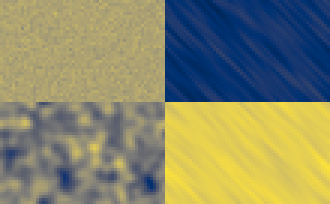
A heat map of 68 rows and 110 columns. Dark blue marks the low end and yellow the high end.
It is made of 2 by 2 panels. Panel 1,1: high, fine-grained, faint in contrast. Panel 1,2: very low, slanting down to the right, faint in contrast. Panel 2,1: middling, blotchy, strong in contrast. Panel 2,2: very high, slanting down to the right, faint in contrast.
